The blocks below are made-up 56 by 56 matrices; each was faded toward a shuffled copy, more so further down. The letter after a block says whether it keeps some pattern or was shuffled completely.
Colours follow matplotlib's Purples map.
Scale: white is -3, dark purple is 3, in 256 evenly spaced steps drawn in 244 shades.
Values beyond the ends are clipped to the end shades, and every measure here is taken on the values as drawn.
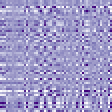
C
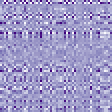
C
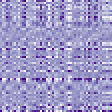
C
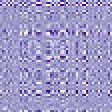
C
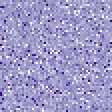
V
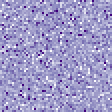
V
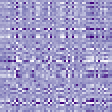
C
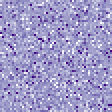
V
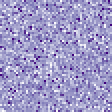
V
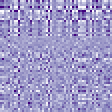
C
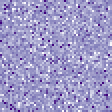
V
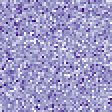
V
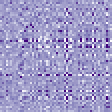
C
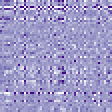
C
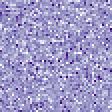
V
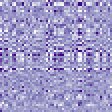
C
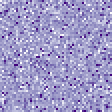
V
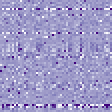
C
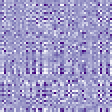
C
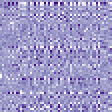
C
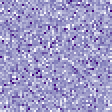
V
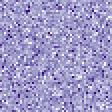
V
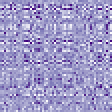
C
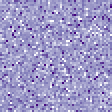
V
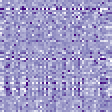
C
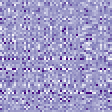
C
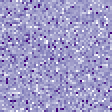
V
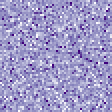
V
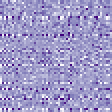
C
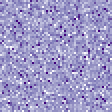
V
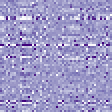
C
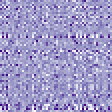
C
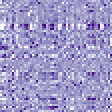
C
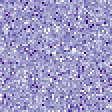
V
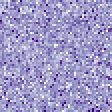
V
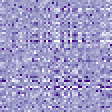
C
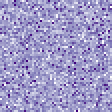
V
